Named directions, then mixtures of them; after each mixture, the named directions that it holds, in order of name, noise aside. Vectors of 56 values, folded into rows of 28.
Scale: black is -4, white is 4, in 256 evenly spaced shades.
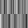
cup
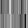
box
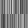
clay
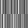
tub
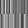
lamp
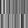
lamp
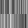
box, clay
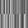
lamp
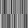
clay, cup, tub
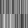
box, clay, lamp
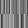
lamp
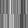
box, lamp, tub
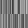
clay, cup, tub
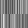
clay, tub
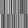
clay, cup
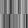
box, cup, lamp
